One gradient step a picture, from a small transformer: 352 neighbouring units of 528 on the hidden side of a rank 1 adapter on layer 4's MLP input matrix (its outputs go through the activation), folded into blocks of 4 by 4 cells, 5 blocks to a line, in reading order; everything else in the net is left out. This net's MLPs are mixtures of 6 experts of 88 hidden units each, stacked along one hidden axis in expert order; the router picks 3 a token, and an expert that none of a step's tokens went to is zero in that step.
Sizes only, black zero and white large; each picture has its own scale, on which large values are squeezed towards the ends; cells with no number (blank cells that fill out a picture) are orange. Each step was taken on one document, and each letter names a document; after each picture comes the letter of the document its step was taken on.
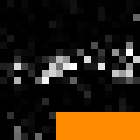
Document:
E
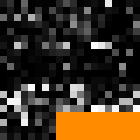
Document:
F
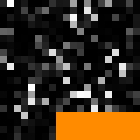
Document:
F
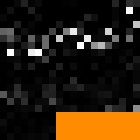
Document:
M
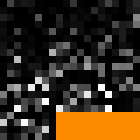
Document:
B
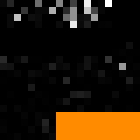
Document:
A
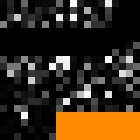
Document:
F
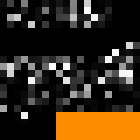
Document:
F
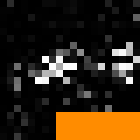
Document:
E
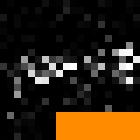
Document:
E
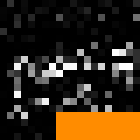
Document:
B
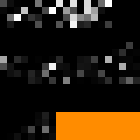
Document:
A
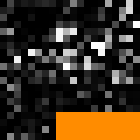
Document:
M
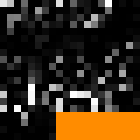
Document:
F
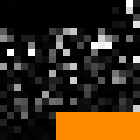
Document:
M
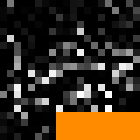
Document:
B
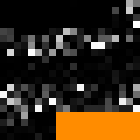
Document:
M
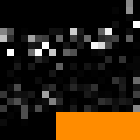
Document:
M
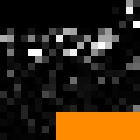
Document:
M
